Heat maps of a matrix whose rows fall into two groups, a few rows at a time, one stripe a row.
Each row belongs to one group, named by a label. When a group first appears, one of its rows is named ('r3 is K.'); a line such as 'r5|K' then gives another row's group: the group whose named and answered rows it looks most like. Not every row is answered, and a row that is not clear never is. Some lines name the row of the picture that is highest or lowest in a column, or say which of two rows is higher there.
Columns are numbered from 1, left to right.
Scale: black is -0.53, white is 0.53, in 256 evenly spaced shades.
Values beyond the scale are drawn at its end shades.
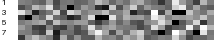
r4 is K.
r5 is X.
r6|K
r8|K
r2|K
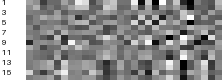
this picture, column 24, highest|4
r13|X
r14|X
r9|K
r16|X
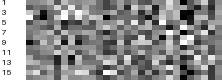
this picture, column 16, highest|5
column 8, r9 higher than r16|No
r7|X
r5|K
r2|K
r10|X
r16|X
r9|K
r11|K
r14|X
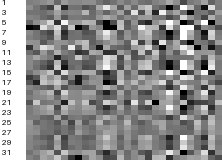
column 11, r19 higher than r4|No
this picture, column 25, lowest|10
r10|K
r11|K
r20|X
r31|X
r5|X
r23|X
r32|K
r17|K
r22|X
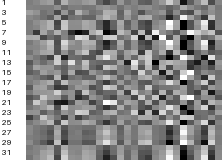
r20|K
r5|X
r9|X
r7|K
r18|K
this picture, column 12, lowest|7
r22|X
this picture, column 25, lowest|13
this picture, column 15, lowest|13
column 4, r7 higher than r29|Yes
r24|K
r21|K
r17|X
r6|X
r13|K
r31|X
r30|X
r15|K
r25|X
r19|K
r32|X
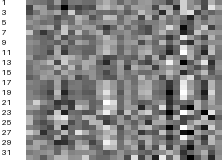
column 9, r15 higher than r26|Yes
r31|X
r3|K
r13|X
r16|K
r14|K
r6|X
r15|X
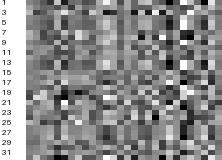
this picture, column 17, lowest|8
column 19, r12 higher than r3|No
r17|X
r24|K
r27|X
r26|X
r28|X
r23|K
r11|K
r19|K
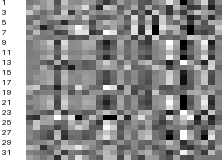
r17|X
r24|K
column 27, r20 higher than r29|No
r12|X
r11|X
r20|X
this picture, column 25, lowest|24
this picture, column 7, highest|24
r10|X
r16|X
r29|X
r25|K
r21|X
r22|X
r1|X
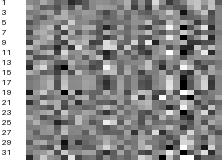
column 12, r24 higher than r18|Yes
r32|K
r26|X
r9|K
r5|K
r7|K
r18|X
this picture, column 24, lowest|20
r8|X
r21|K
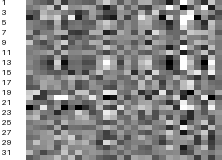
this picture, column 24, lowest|19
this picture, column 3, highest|22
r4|K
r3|K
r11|X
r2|X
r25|X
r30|X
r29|K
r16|K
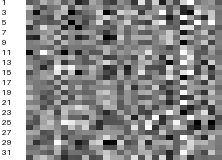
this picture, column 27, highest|5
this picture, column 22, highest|25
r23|X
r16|X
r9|X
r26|K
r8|K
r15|K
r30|K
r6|K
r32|K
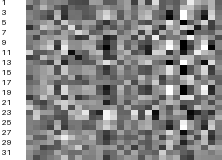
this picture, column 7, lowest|11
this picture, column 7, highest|6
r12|K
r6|K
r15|X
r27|X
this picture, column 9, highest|23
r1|K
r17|K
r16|K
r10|X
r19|X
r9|X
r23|K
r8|K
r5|X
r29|X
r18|X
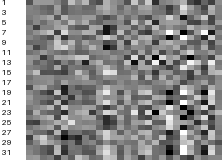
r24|X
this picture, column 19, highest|13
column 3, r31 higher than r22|No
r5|K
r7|X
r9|K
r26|X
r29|K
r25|K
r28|K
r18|K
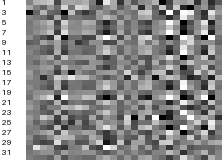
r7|X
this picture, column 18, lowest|20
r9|K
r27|X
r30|K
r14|X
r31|X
